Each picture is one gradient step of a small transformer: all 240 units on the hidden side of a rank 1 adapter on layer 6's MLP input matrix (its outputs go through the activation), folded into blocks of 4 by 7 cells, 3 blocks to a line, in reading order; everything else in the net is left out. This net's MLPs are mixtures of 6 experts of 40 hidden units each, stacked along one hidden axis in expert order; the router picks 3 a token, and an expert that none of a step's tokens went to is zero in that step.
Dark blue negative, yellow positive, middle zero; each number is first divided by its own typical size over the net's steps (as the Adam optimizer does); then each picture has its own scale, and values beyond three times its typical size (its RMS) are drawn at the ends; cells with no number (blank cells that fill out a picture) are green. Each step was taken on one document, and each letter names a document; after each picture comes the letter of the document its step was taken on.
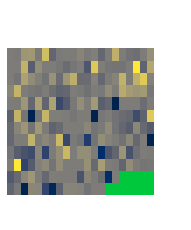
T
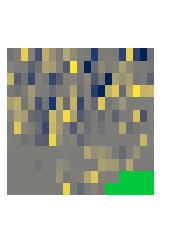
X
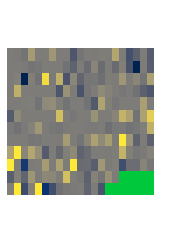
T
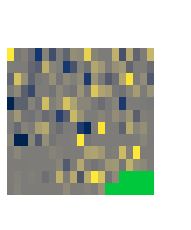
X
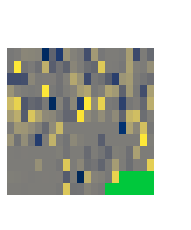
X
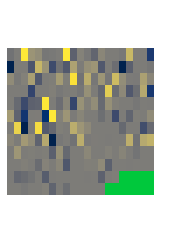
X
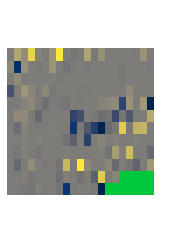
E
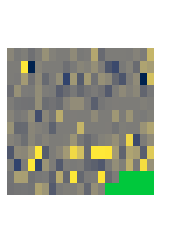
T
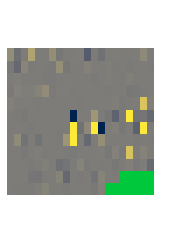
E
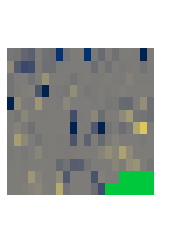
E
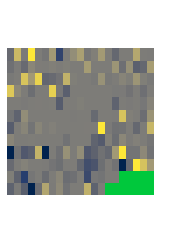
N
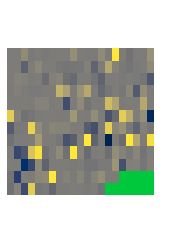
T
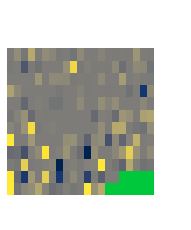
N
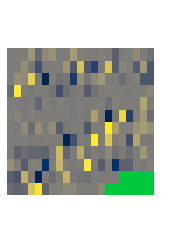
T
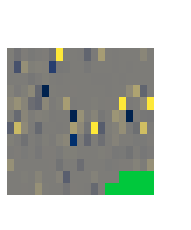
E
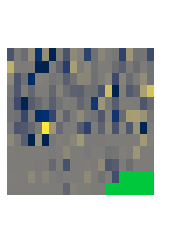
X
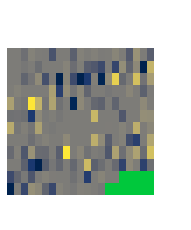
T
